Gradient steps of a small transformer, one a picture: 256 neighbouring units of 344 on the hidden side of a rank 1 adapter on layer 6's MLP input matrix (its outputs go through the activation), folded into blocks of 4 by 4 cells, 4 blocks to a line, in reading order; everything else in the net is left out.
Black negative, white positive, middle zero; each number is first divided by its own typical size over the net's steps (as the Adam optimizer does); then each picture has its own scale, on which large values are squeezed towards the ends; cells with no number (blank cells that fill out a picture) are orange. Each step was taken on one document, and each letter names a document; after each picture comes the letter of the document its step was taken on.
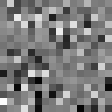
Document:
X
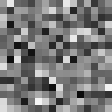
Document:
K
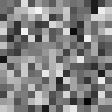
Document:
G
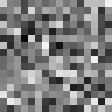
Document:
G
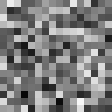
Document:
K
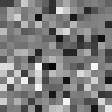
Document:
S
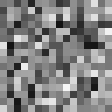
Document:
G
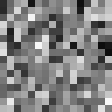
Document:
G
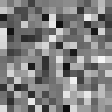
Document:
G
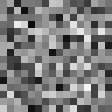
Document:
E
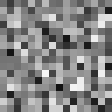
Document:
E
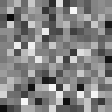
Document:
K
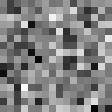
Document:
X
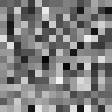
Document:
E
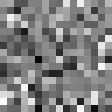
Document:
X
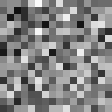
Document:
E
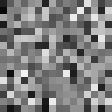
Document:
E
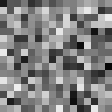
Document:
E
